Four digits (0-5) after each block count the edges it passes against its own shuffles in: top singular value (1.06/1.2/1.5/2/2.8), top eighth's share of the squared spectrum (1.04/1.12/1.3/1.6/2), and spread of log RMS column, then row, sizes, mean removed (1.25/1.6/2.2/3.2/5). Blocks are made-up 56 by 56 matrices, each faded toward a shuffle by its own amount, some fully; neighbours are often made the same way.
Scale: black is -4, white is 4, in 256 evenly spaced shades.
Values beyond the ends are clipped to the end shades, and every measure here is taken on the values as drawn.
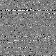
3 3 0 3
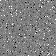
0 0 0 0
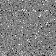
1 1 0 1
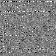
2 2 0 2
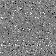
1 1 0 1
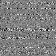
2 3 0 3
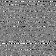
3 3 0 3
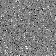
0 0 0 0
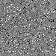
0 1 0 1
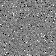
0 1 0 1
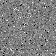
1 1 0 0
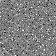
0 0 0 0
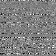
2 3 0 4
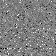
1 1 0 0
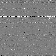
4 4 0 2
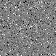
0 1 0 1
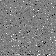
2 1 0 0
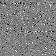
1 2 0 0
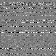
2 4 0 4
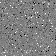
0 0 0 0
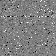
2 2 0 1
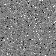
0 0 0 0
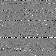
4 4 0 2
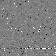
3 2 0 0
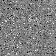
0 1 1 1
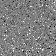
1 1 0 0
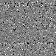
1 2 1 2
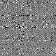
2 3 2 3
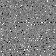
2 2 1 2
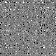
1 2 2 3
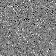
2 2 0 0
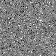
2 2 0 0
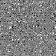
3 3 2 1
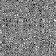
3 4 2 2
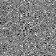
3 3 1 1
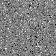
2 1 0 0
